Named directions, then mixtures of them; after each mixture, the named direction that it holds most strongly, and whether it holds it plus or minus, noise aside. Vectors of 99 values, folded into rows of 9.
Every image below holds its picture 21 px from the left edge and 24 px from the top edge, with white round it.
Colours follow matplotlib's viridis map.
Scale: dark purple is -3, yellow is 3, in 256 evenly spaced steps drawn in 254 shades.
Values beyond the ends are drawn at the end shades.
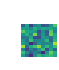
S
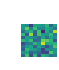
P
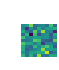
P, minus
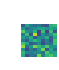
S, plus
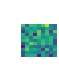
S, minus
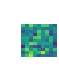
S, minus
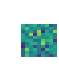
P, plus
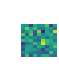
P, plus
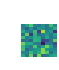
P, minus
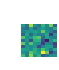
P, minus
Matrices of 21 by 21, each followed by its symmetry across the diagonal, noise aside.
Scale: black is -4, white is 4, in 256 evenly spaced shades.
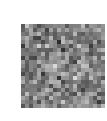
neither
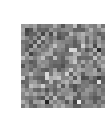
symmetric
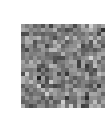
neither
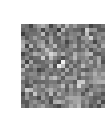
symmetric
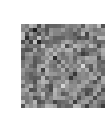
symmetric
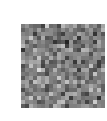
antisymmetric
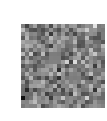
antisymmetric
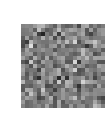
antisymmetric
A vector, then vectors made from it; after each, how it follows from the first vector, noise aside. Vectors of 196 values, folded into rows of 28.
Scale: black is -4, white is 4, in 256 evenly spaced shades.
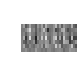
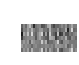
wrapped around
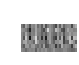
negated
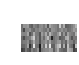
wrapped around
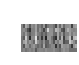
negated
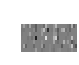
partly zeroed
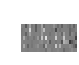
partly zeroed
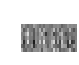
wrapped around
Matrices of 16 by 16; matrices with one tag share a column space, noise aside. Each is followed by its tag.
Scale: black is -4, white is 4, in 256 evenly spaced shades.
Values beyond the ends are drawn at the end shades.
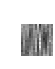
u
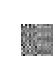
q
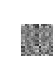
q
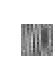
u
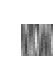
u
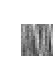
u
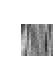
u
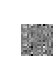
q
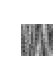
u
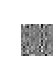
q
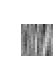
u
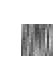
u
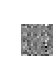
q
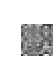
q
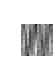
u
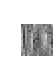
u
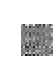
q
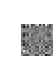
q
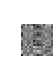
q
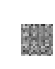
q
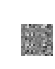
q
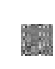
q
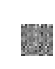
q
